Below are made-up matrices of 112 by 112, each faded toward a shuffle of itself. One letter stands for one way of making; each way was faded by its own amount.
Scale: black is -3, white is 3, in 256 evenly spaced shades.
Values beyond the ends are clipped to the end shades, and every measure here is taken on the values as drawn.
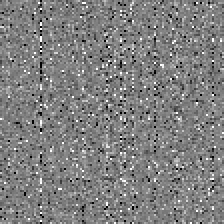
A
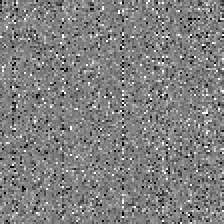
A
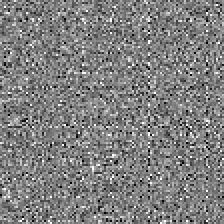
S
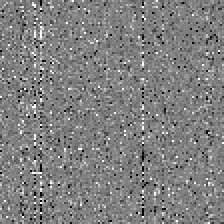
A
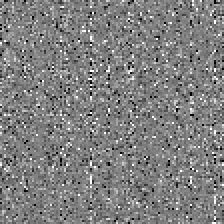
A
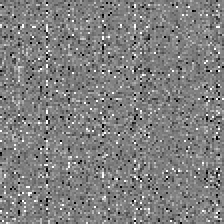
A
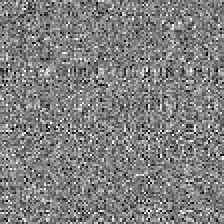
S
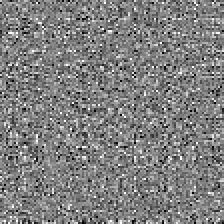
S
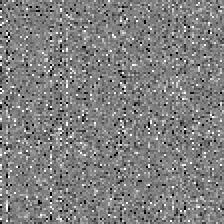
A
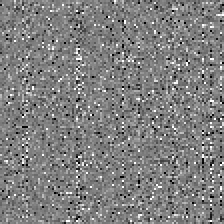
A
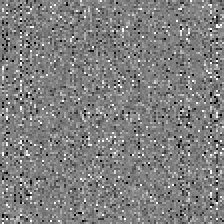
A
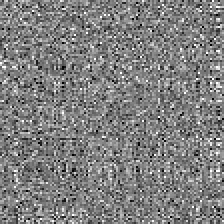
S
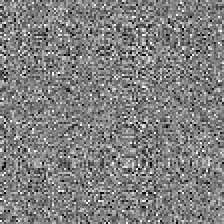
S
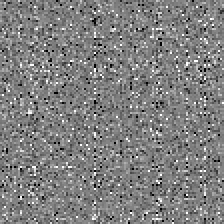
A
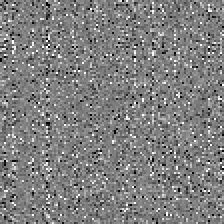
A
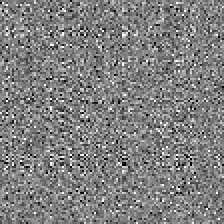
S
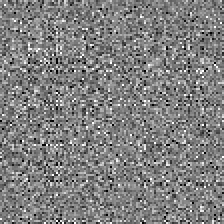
S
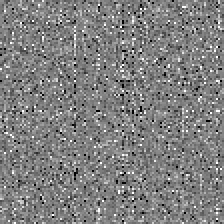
A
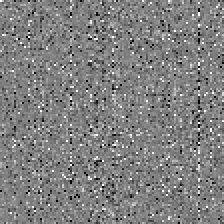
A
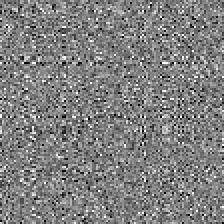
S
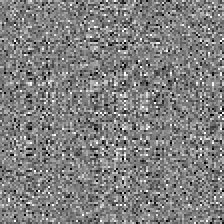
S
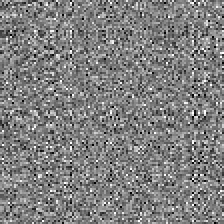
S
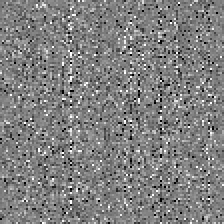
A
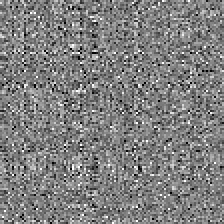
S
